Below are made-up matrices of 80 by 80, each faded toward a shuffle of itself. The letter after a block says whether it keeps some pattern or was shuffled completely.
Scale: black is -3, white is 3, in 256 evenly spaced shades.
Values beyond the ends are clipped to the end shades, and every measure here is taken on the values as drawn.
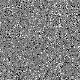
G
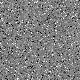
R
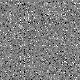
G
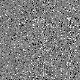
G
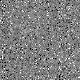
G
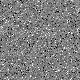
R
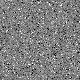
R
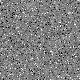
R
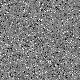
R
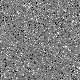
R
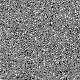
R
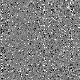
G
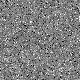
R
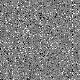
G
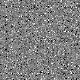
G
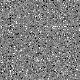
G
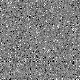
G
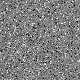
R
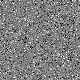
R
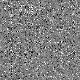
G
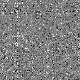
G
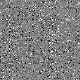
G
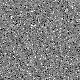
R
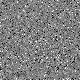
R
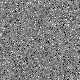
R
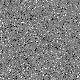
R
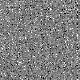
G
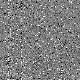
G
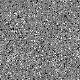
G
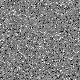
R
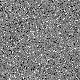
R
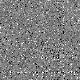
G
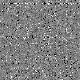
G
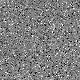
R
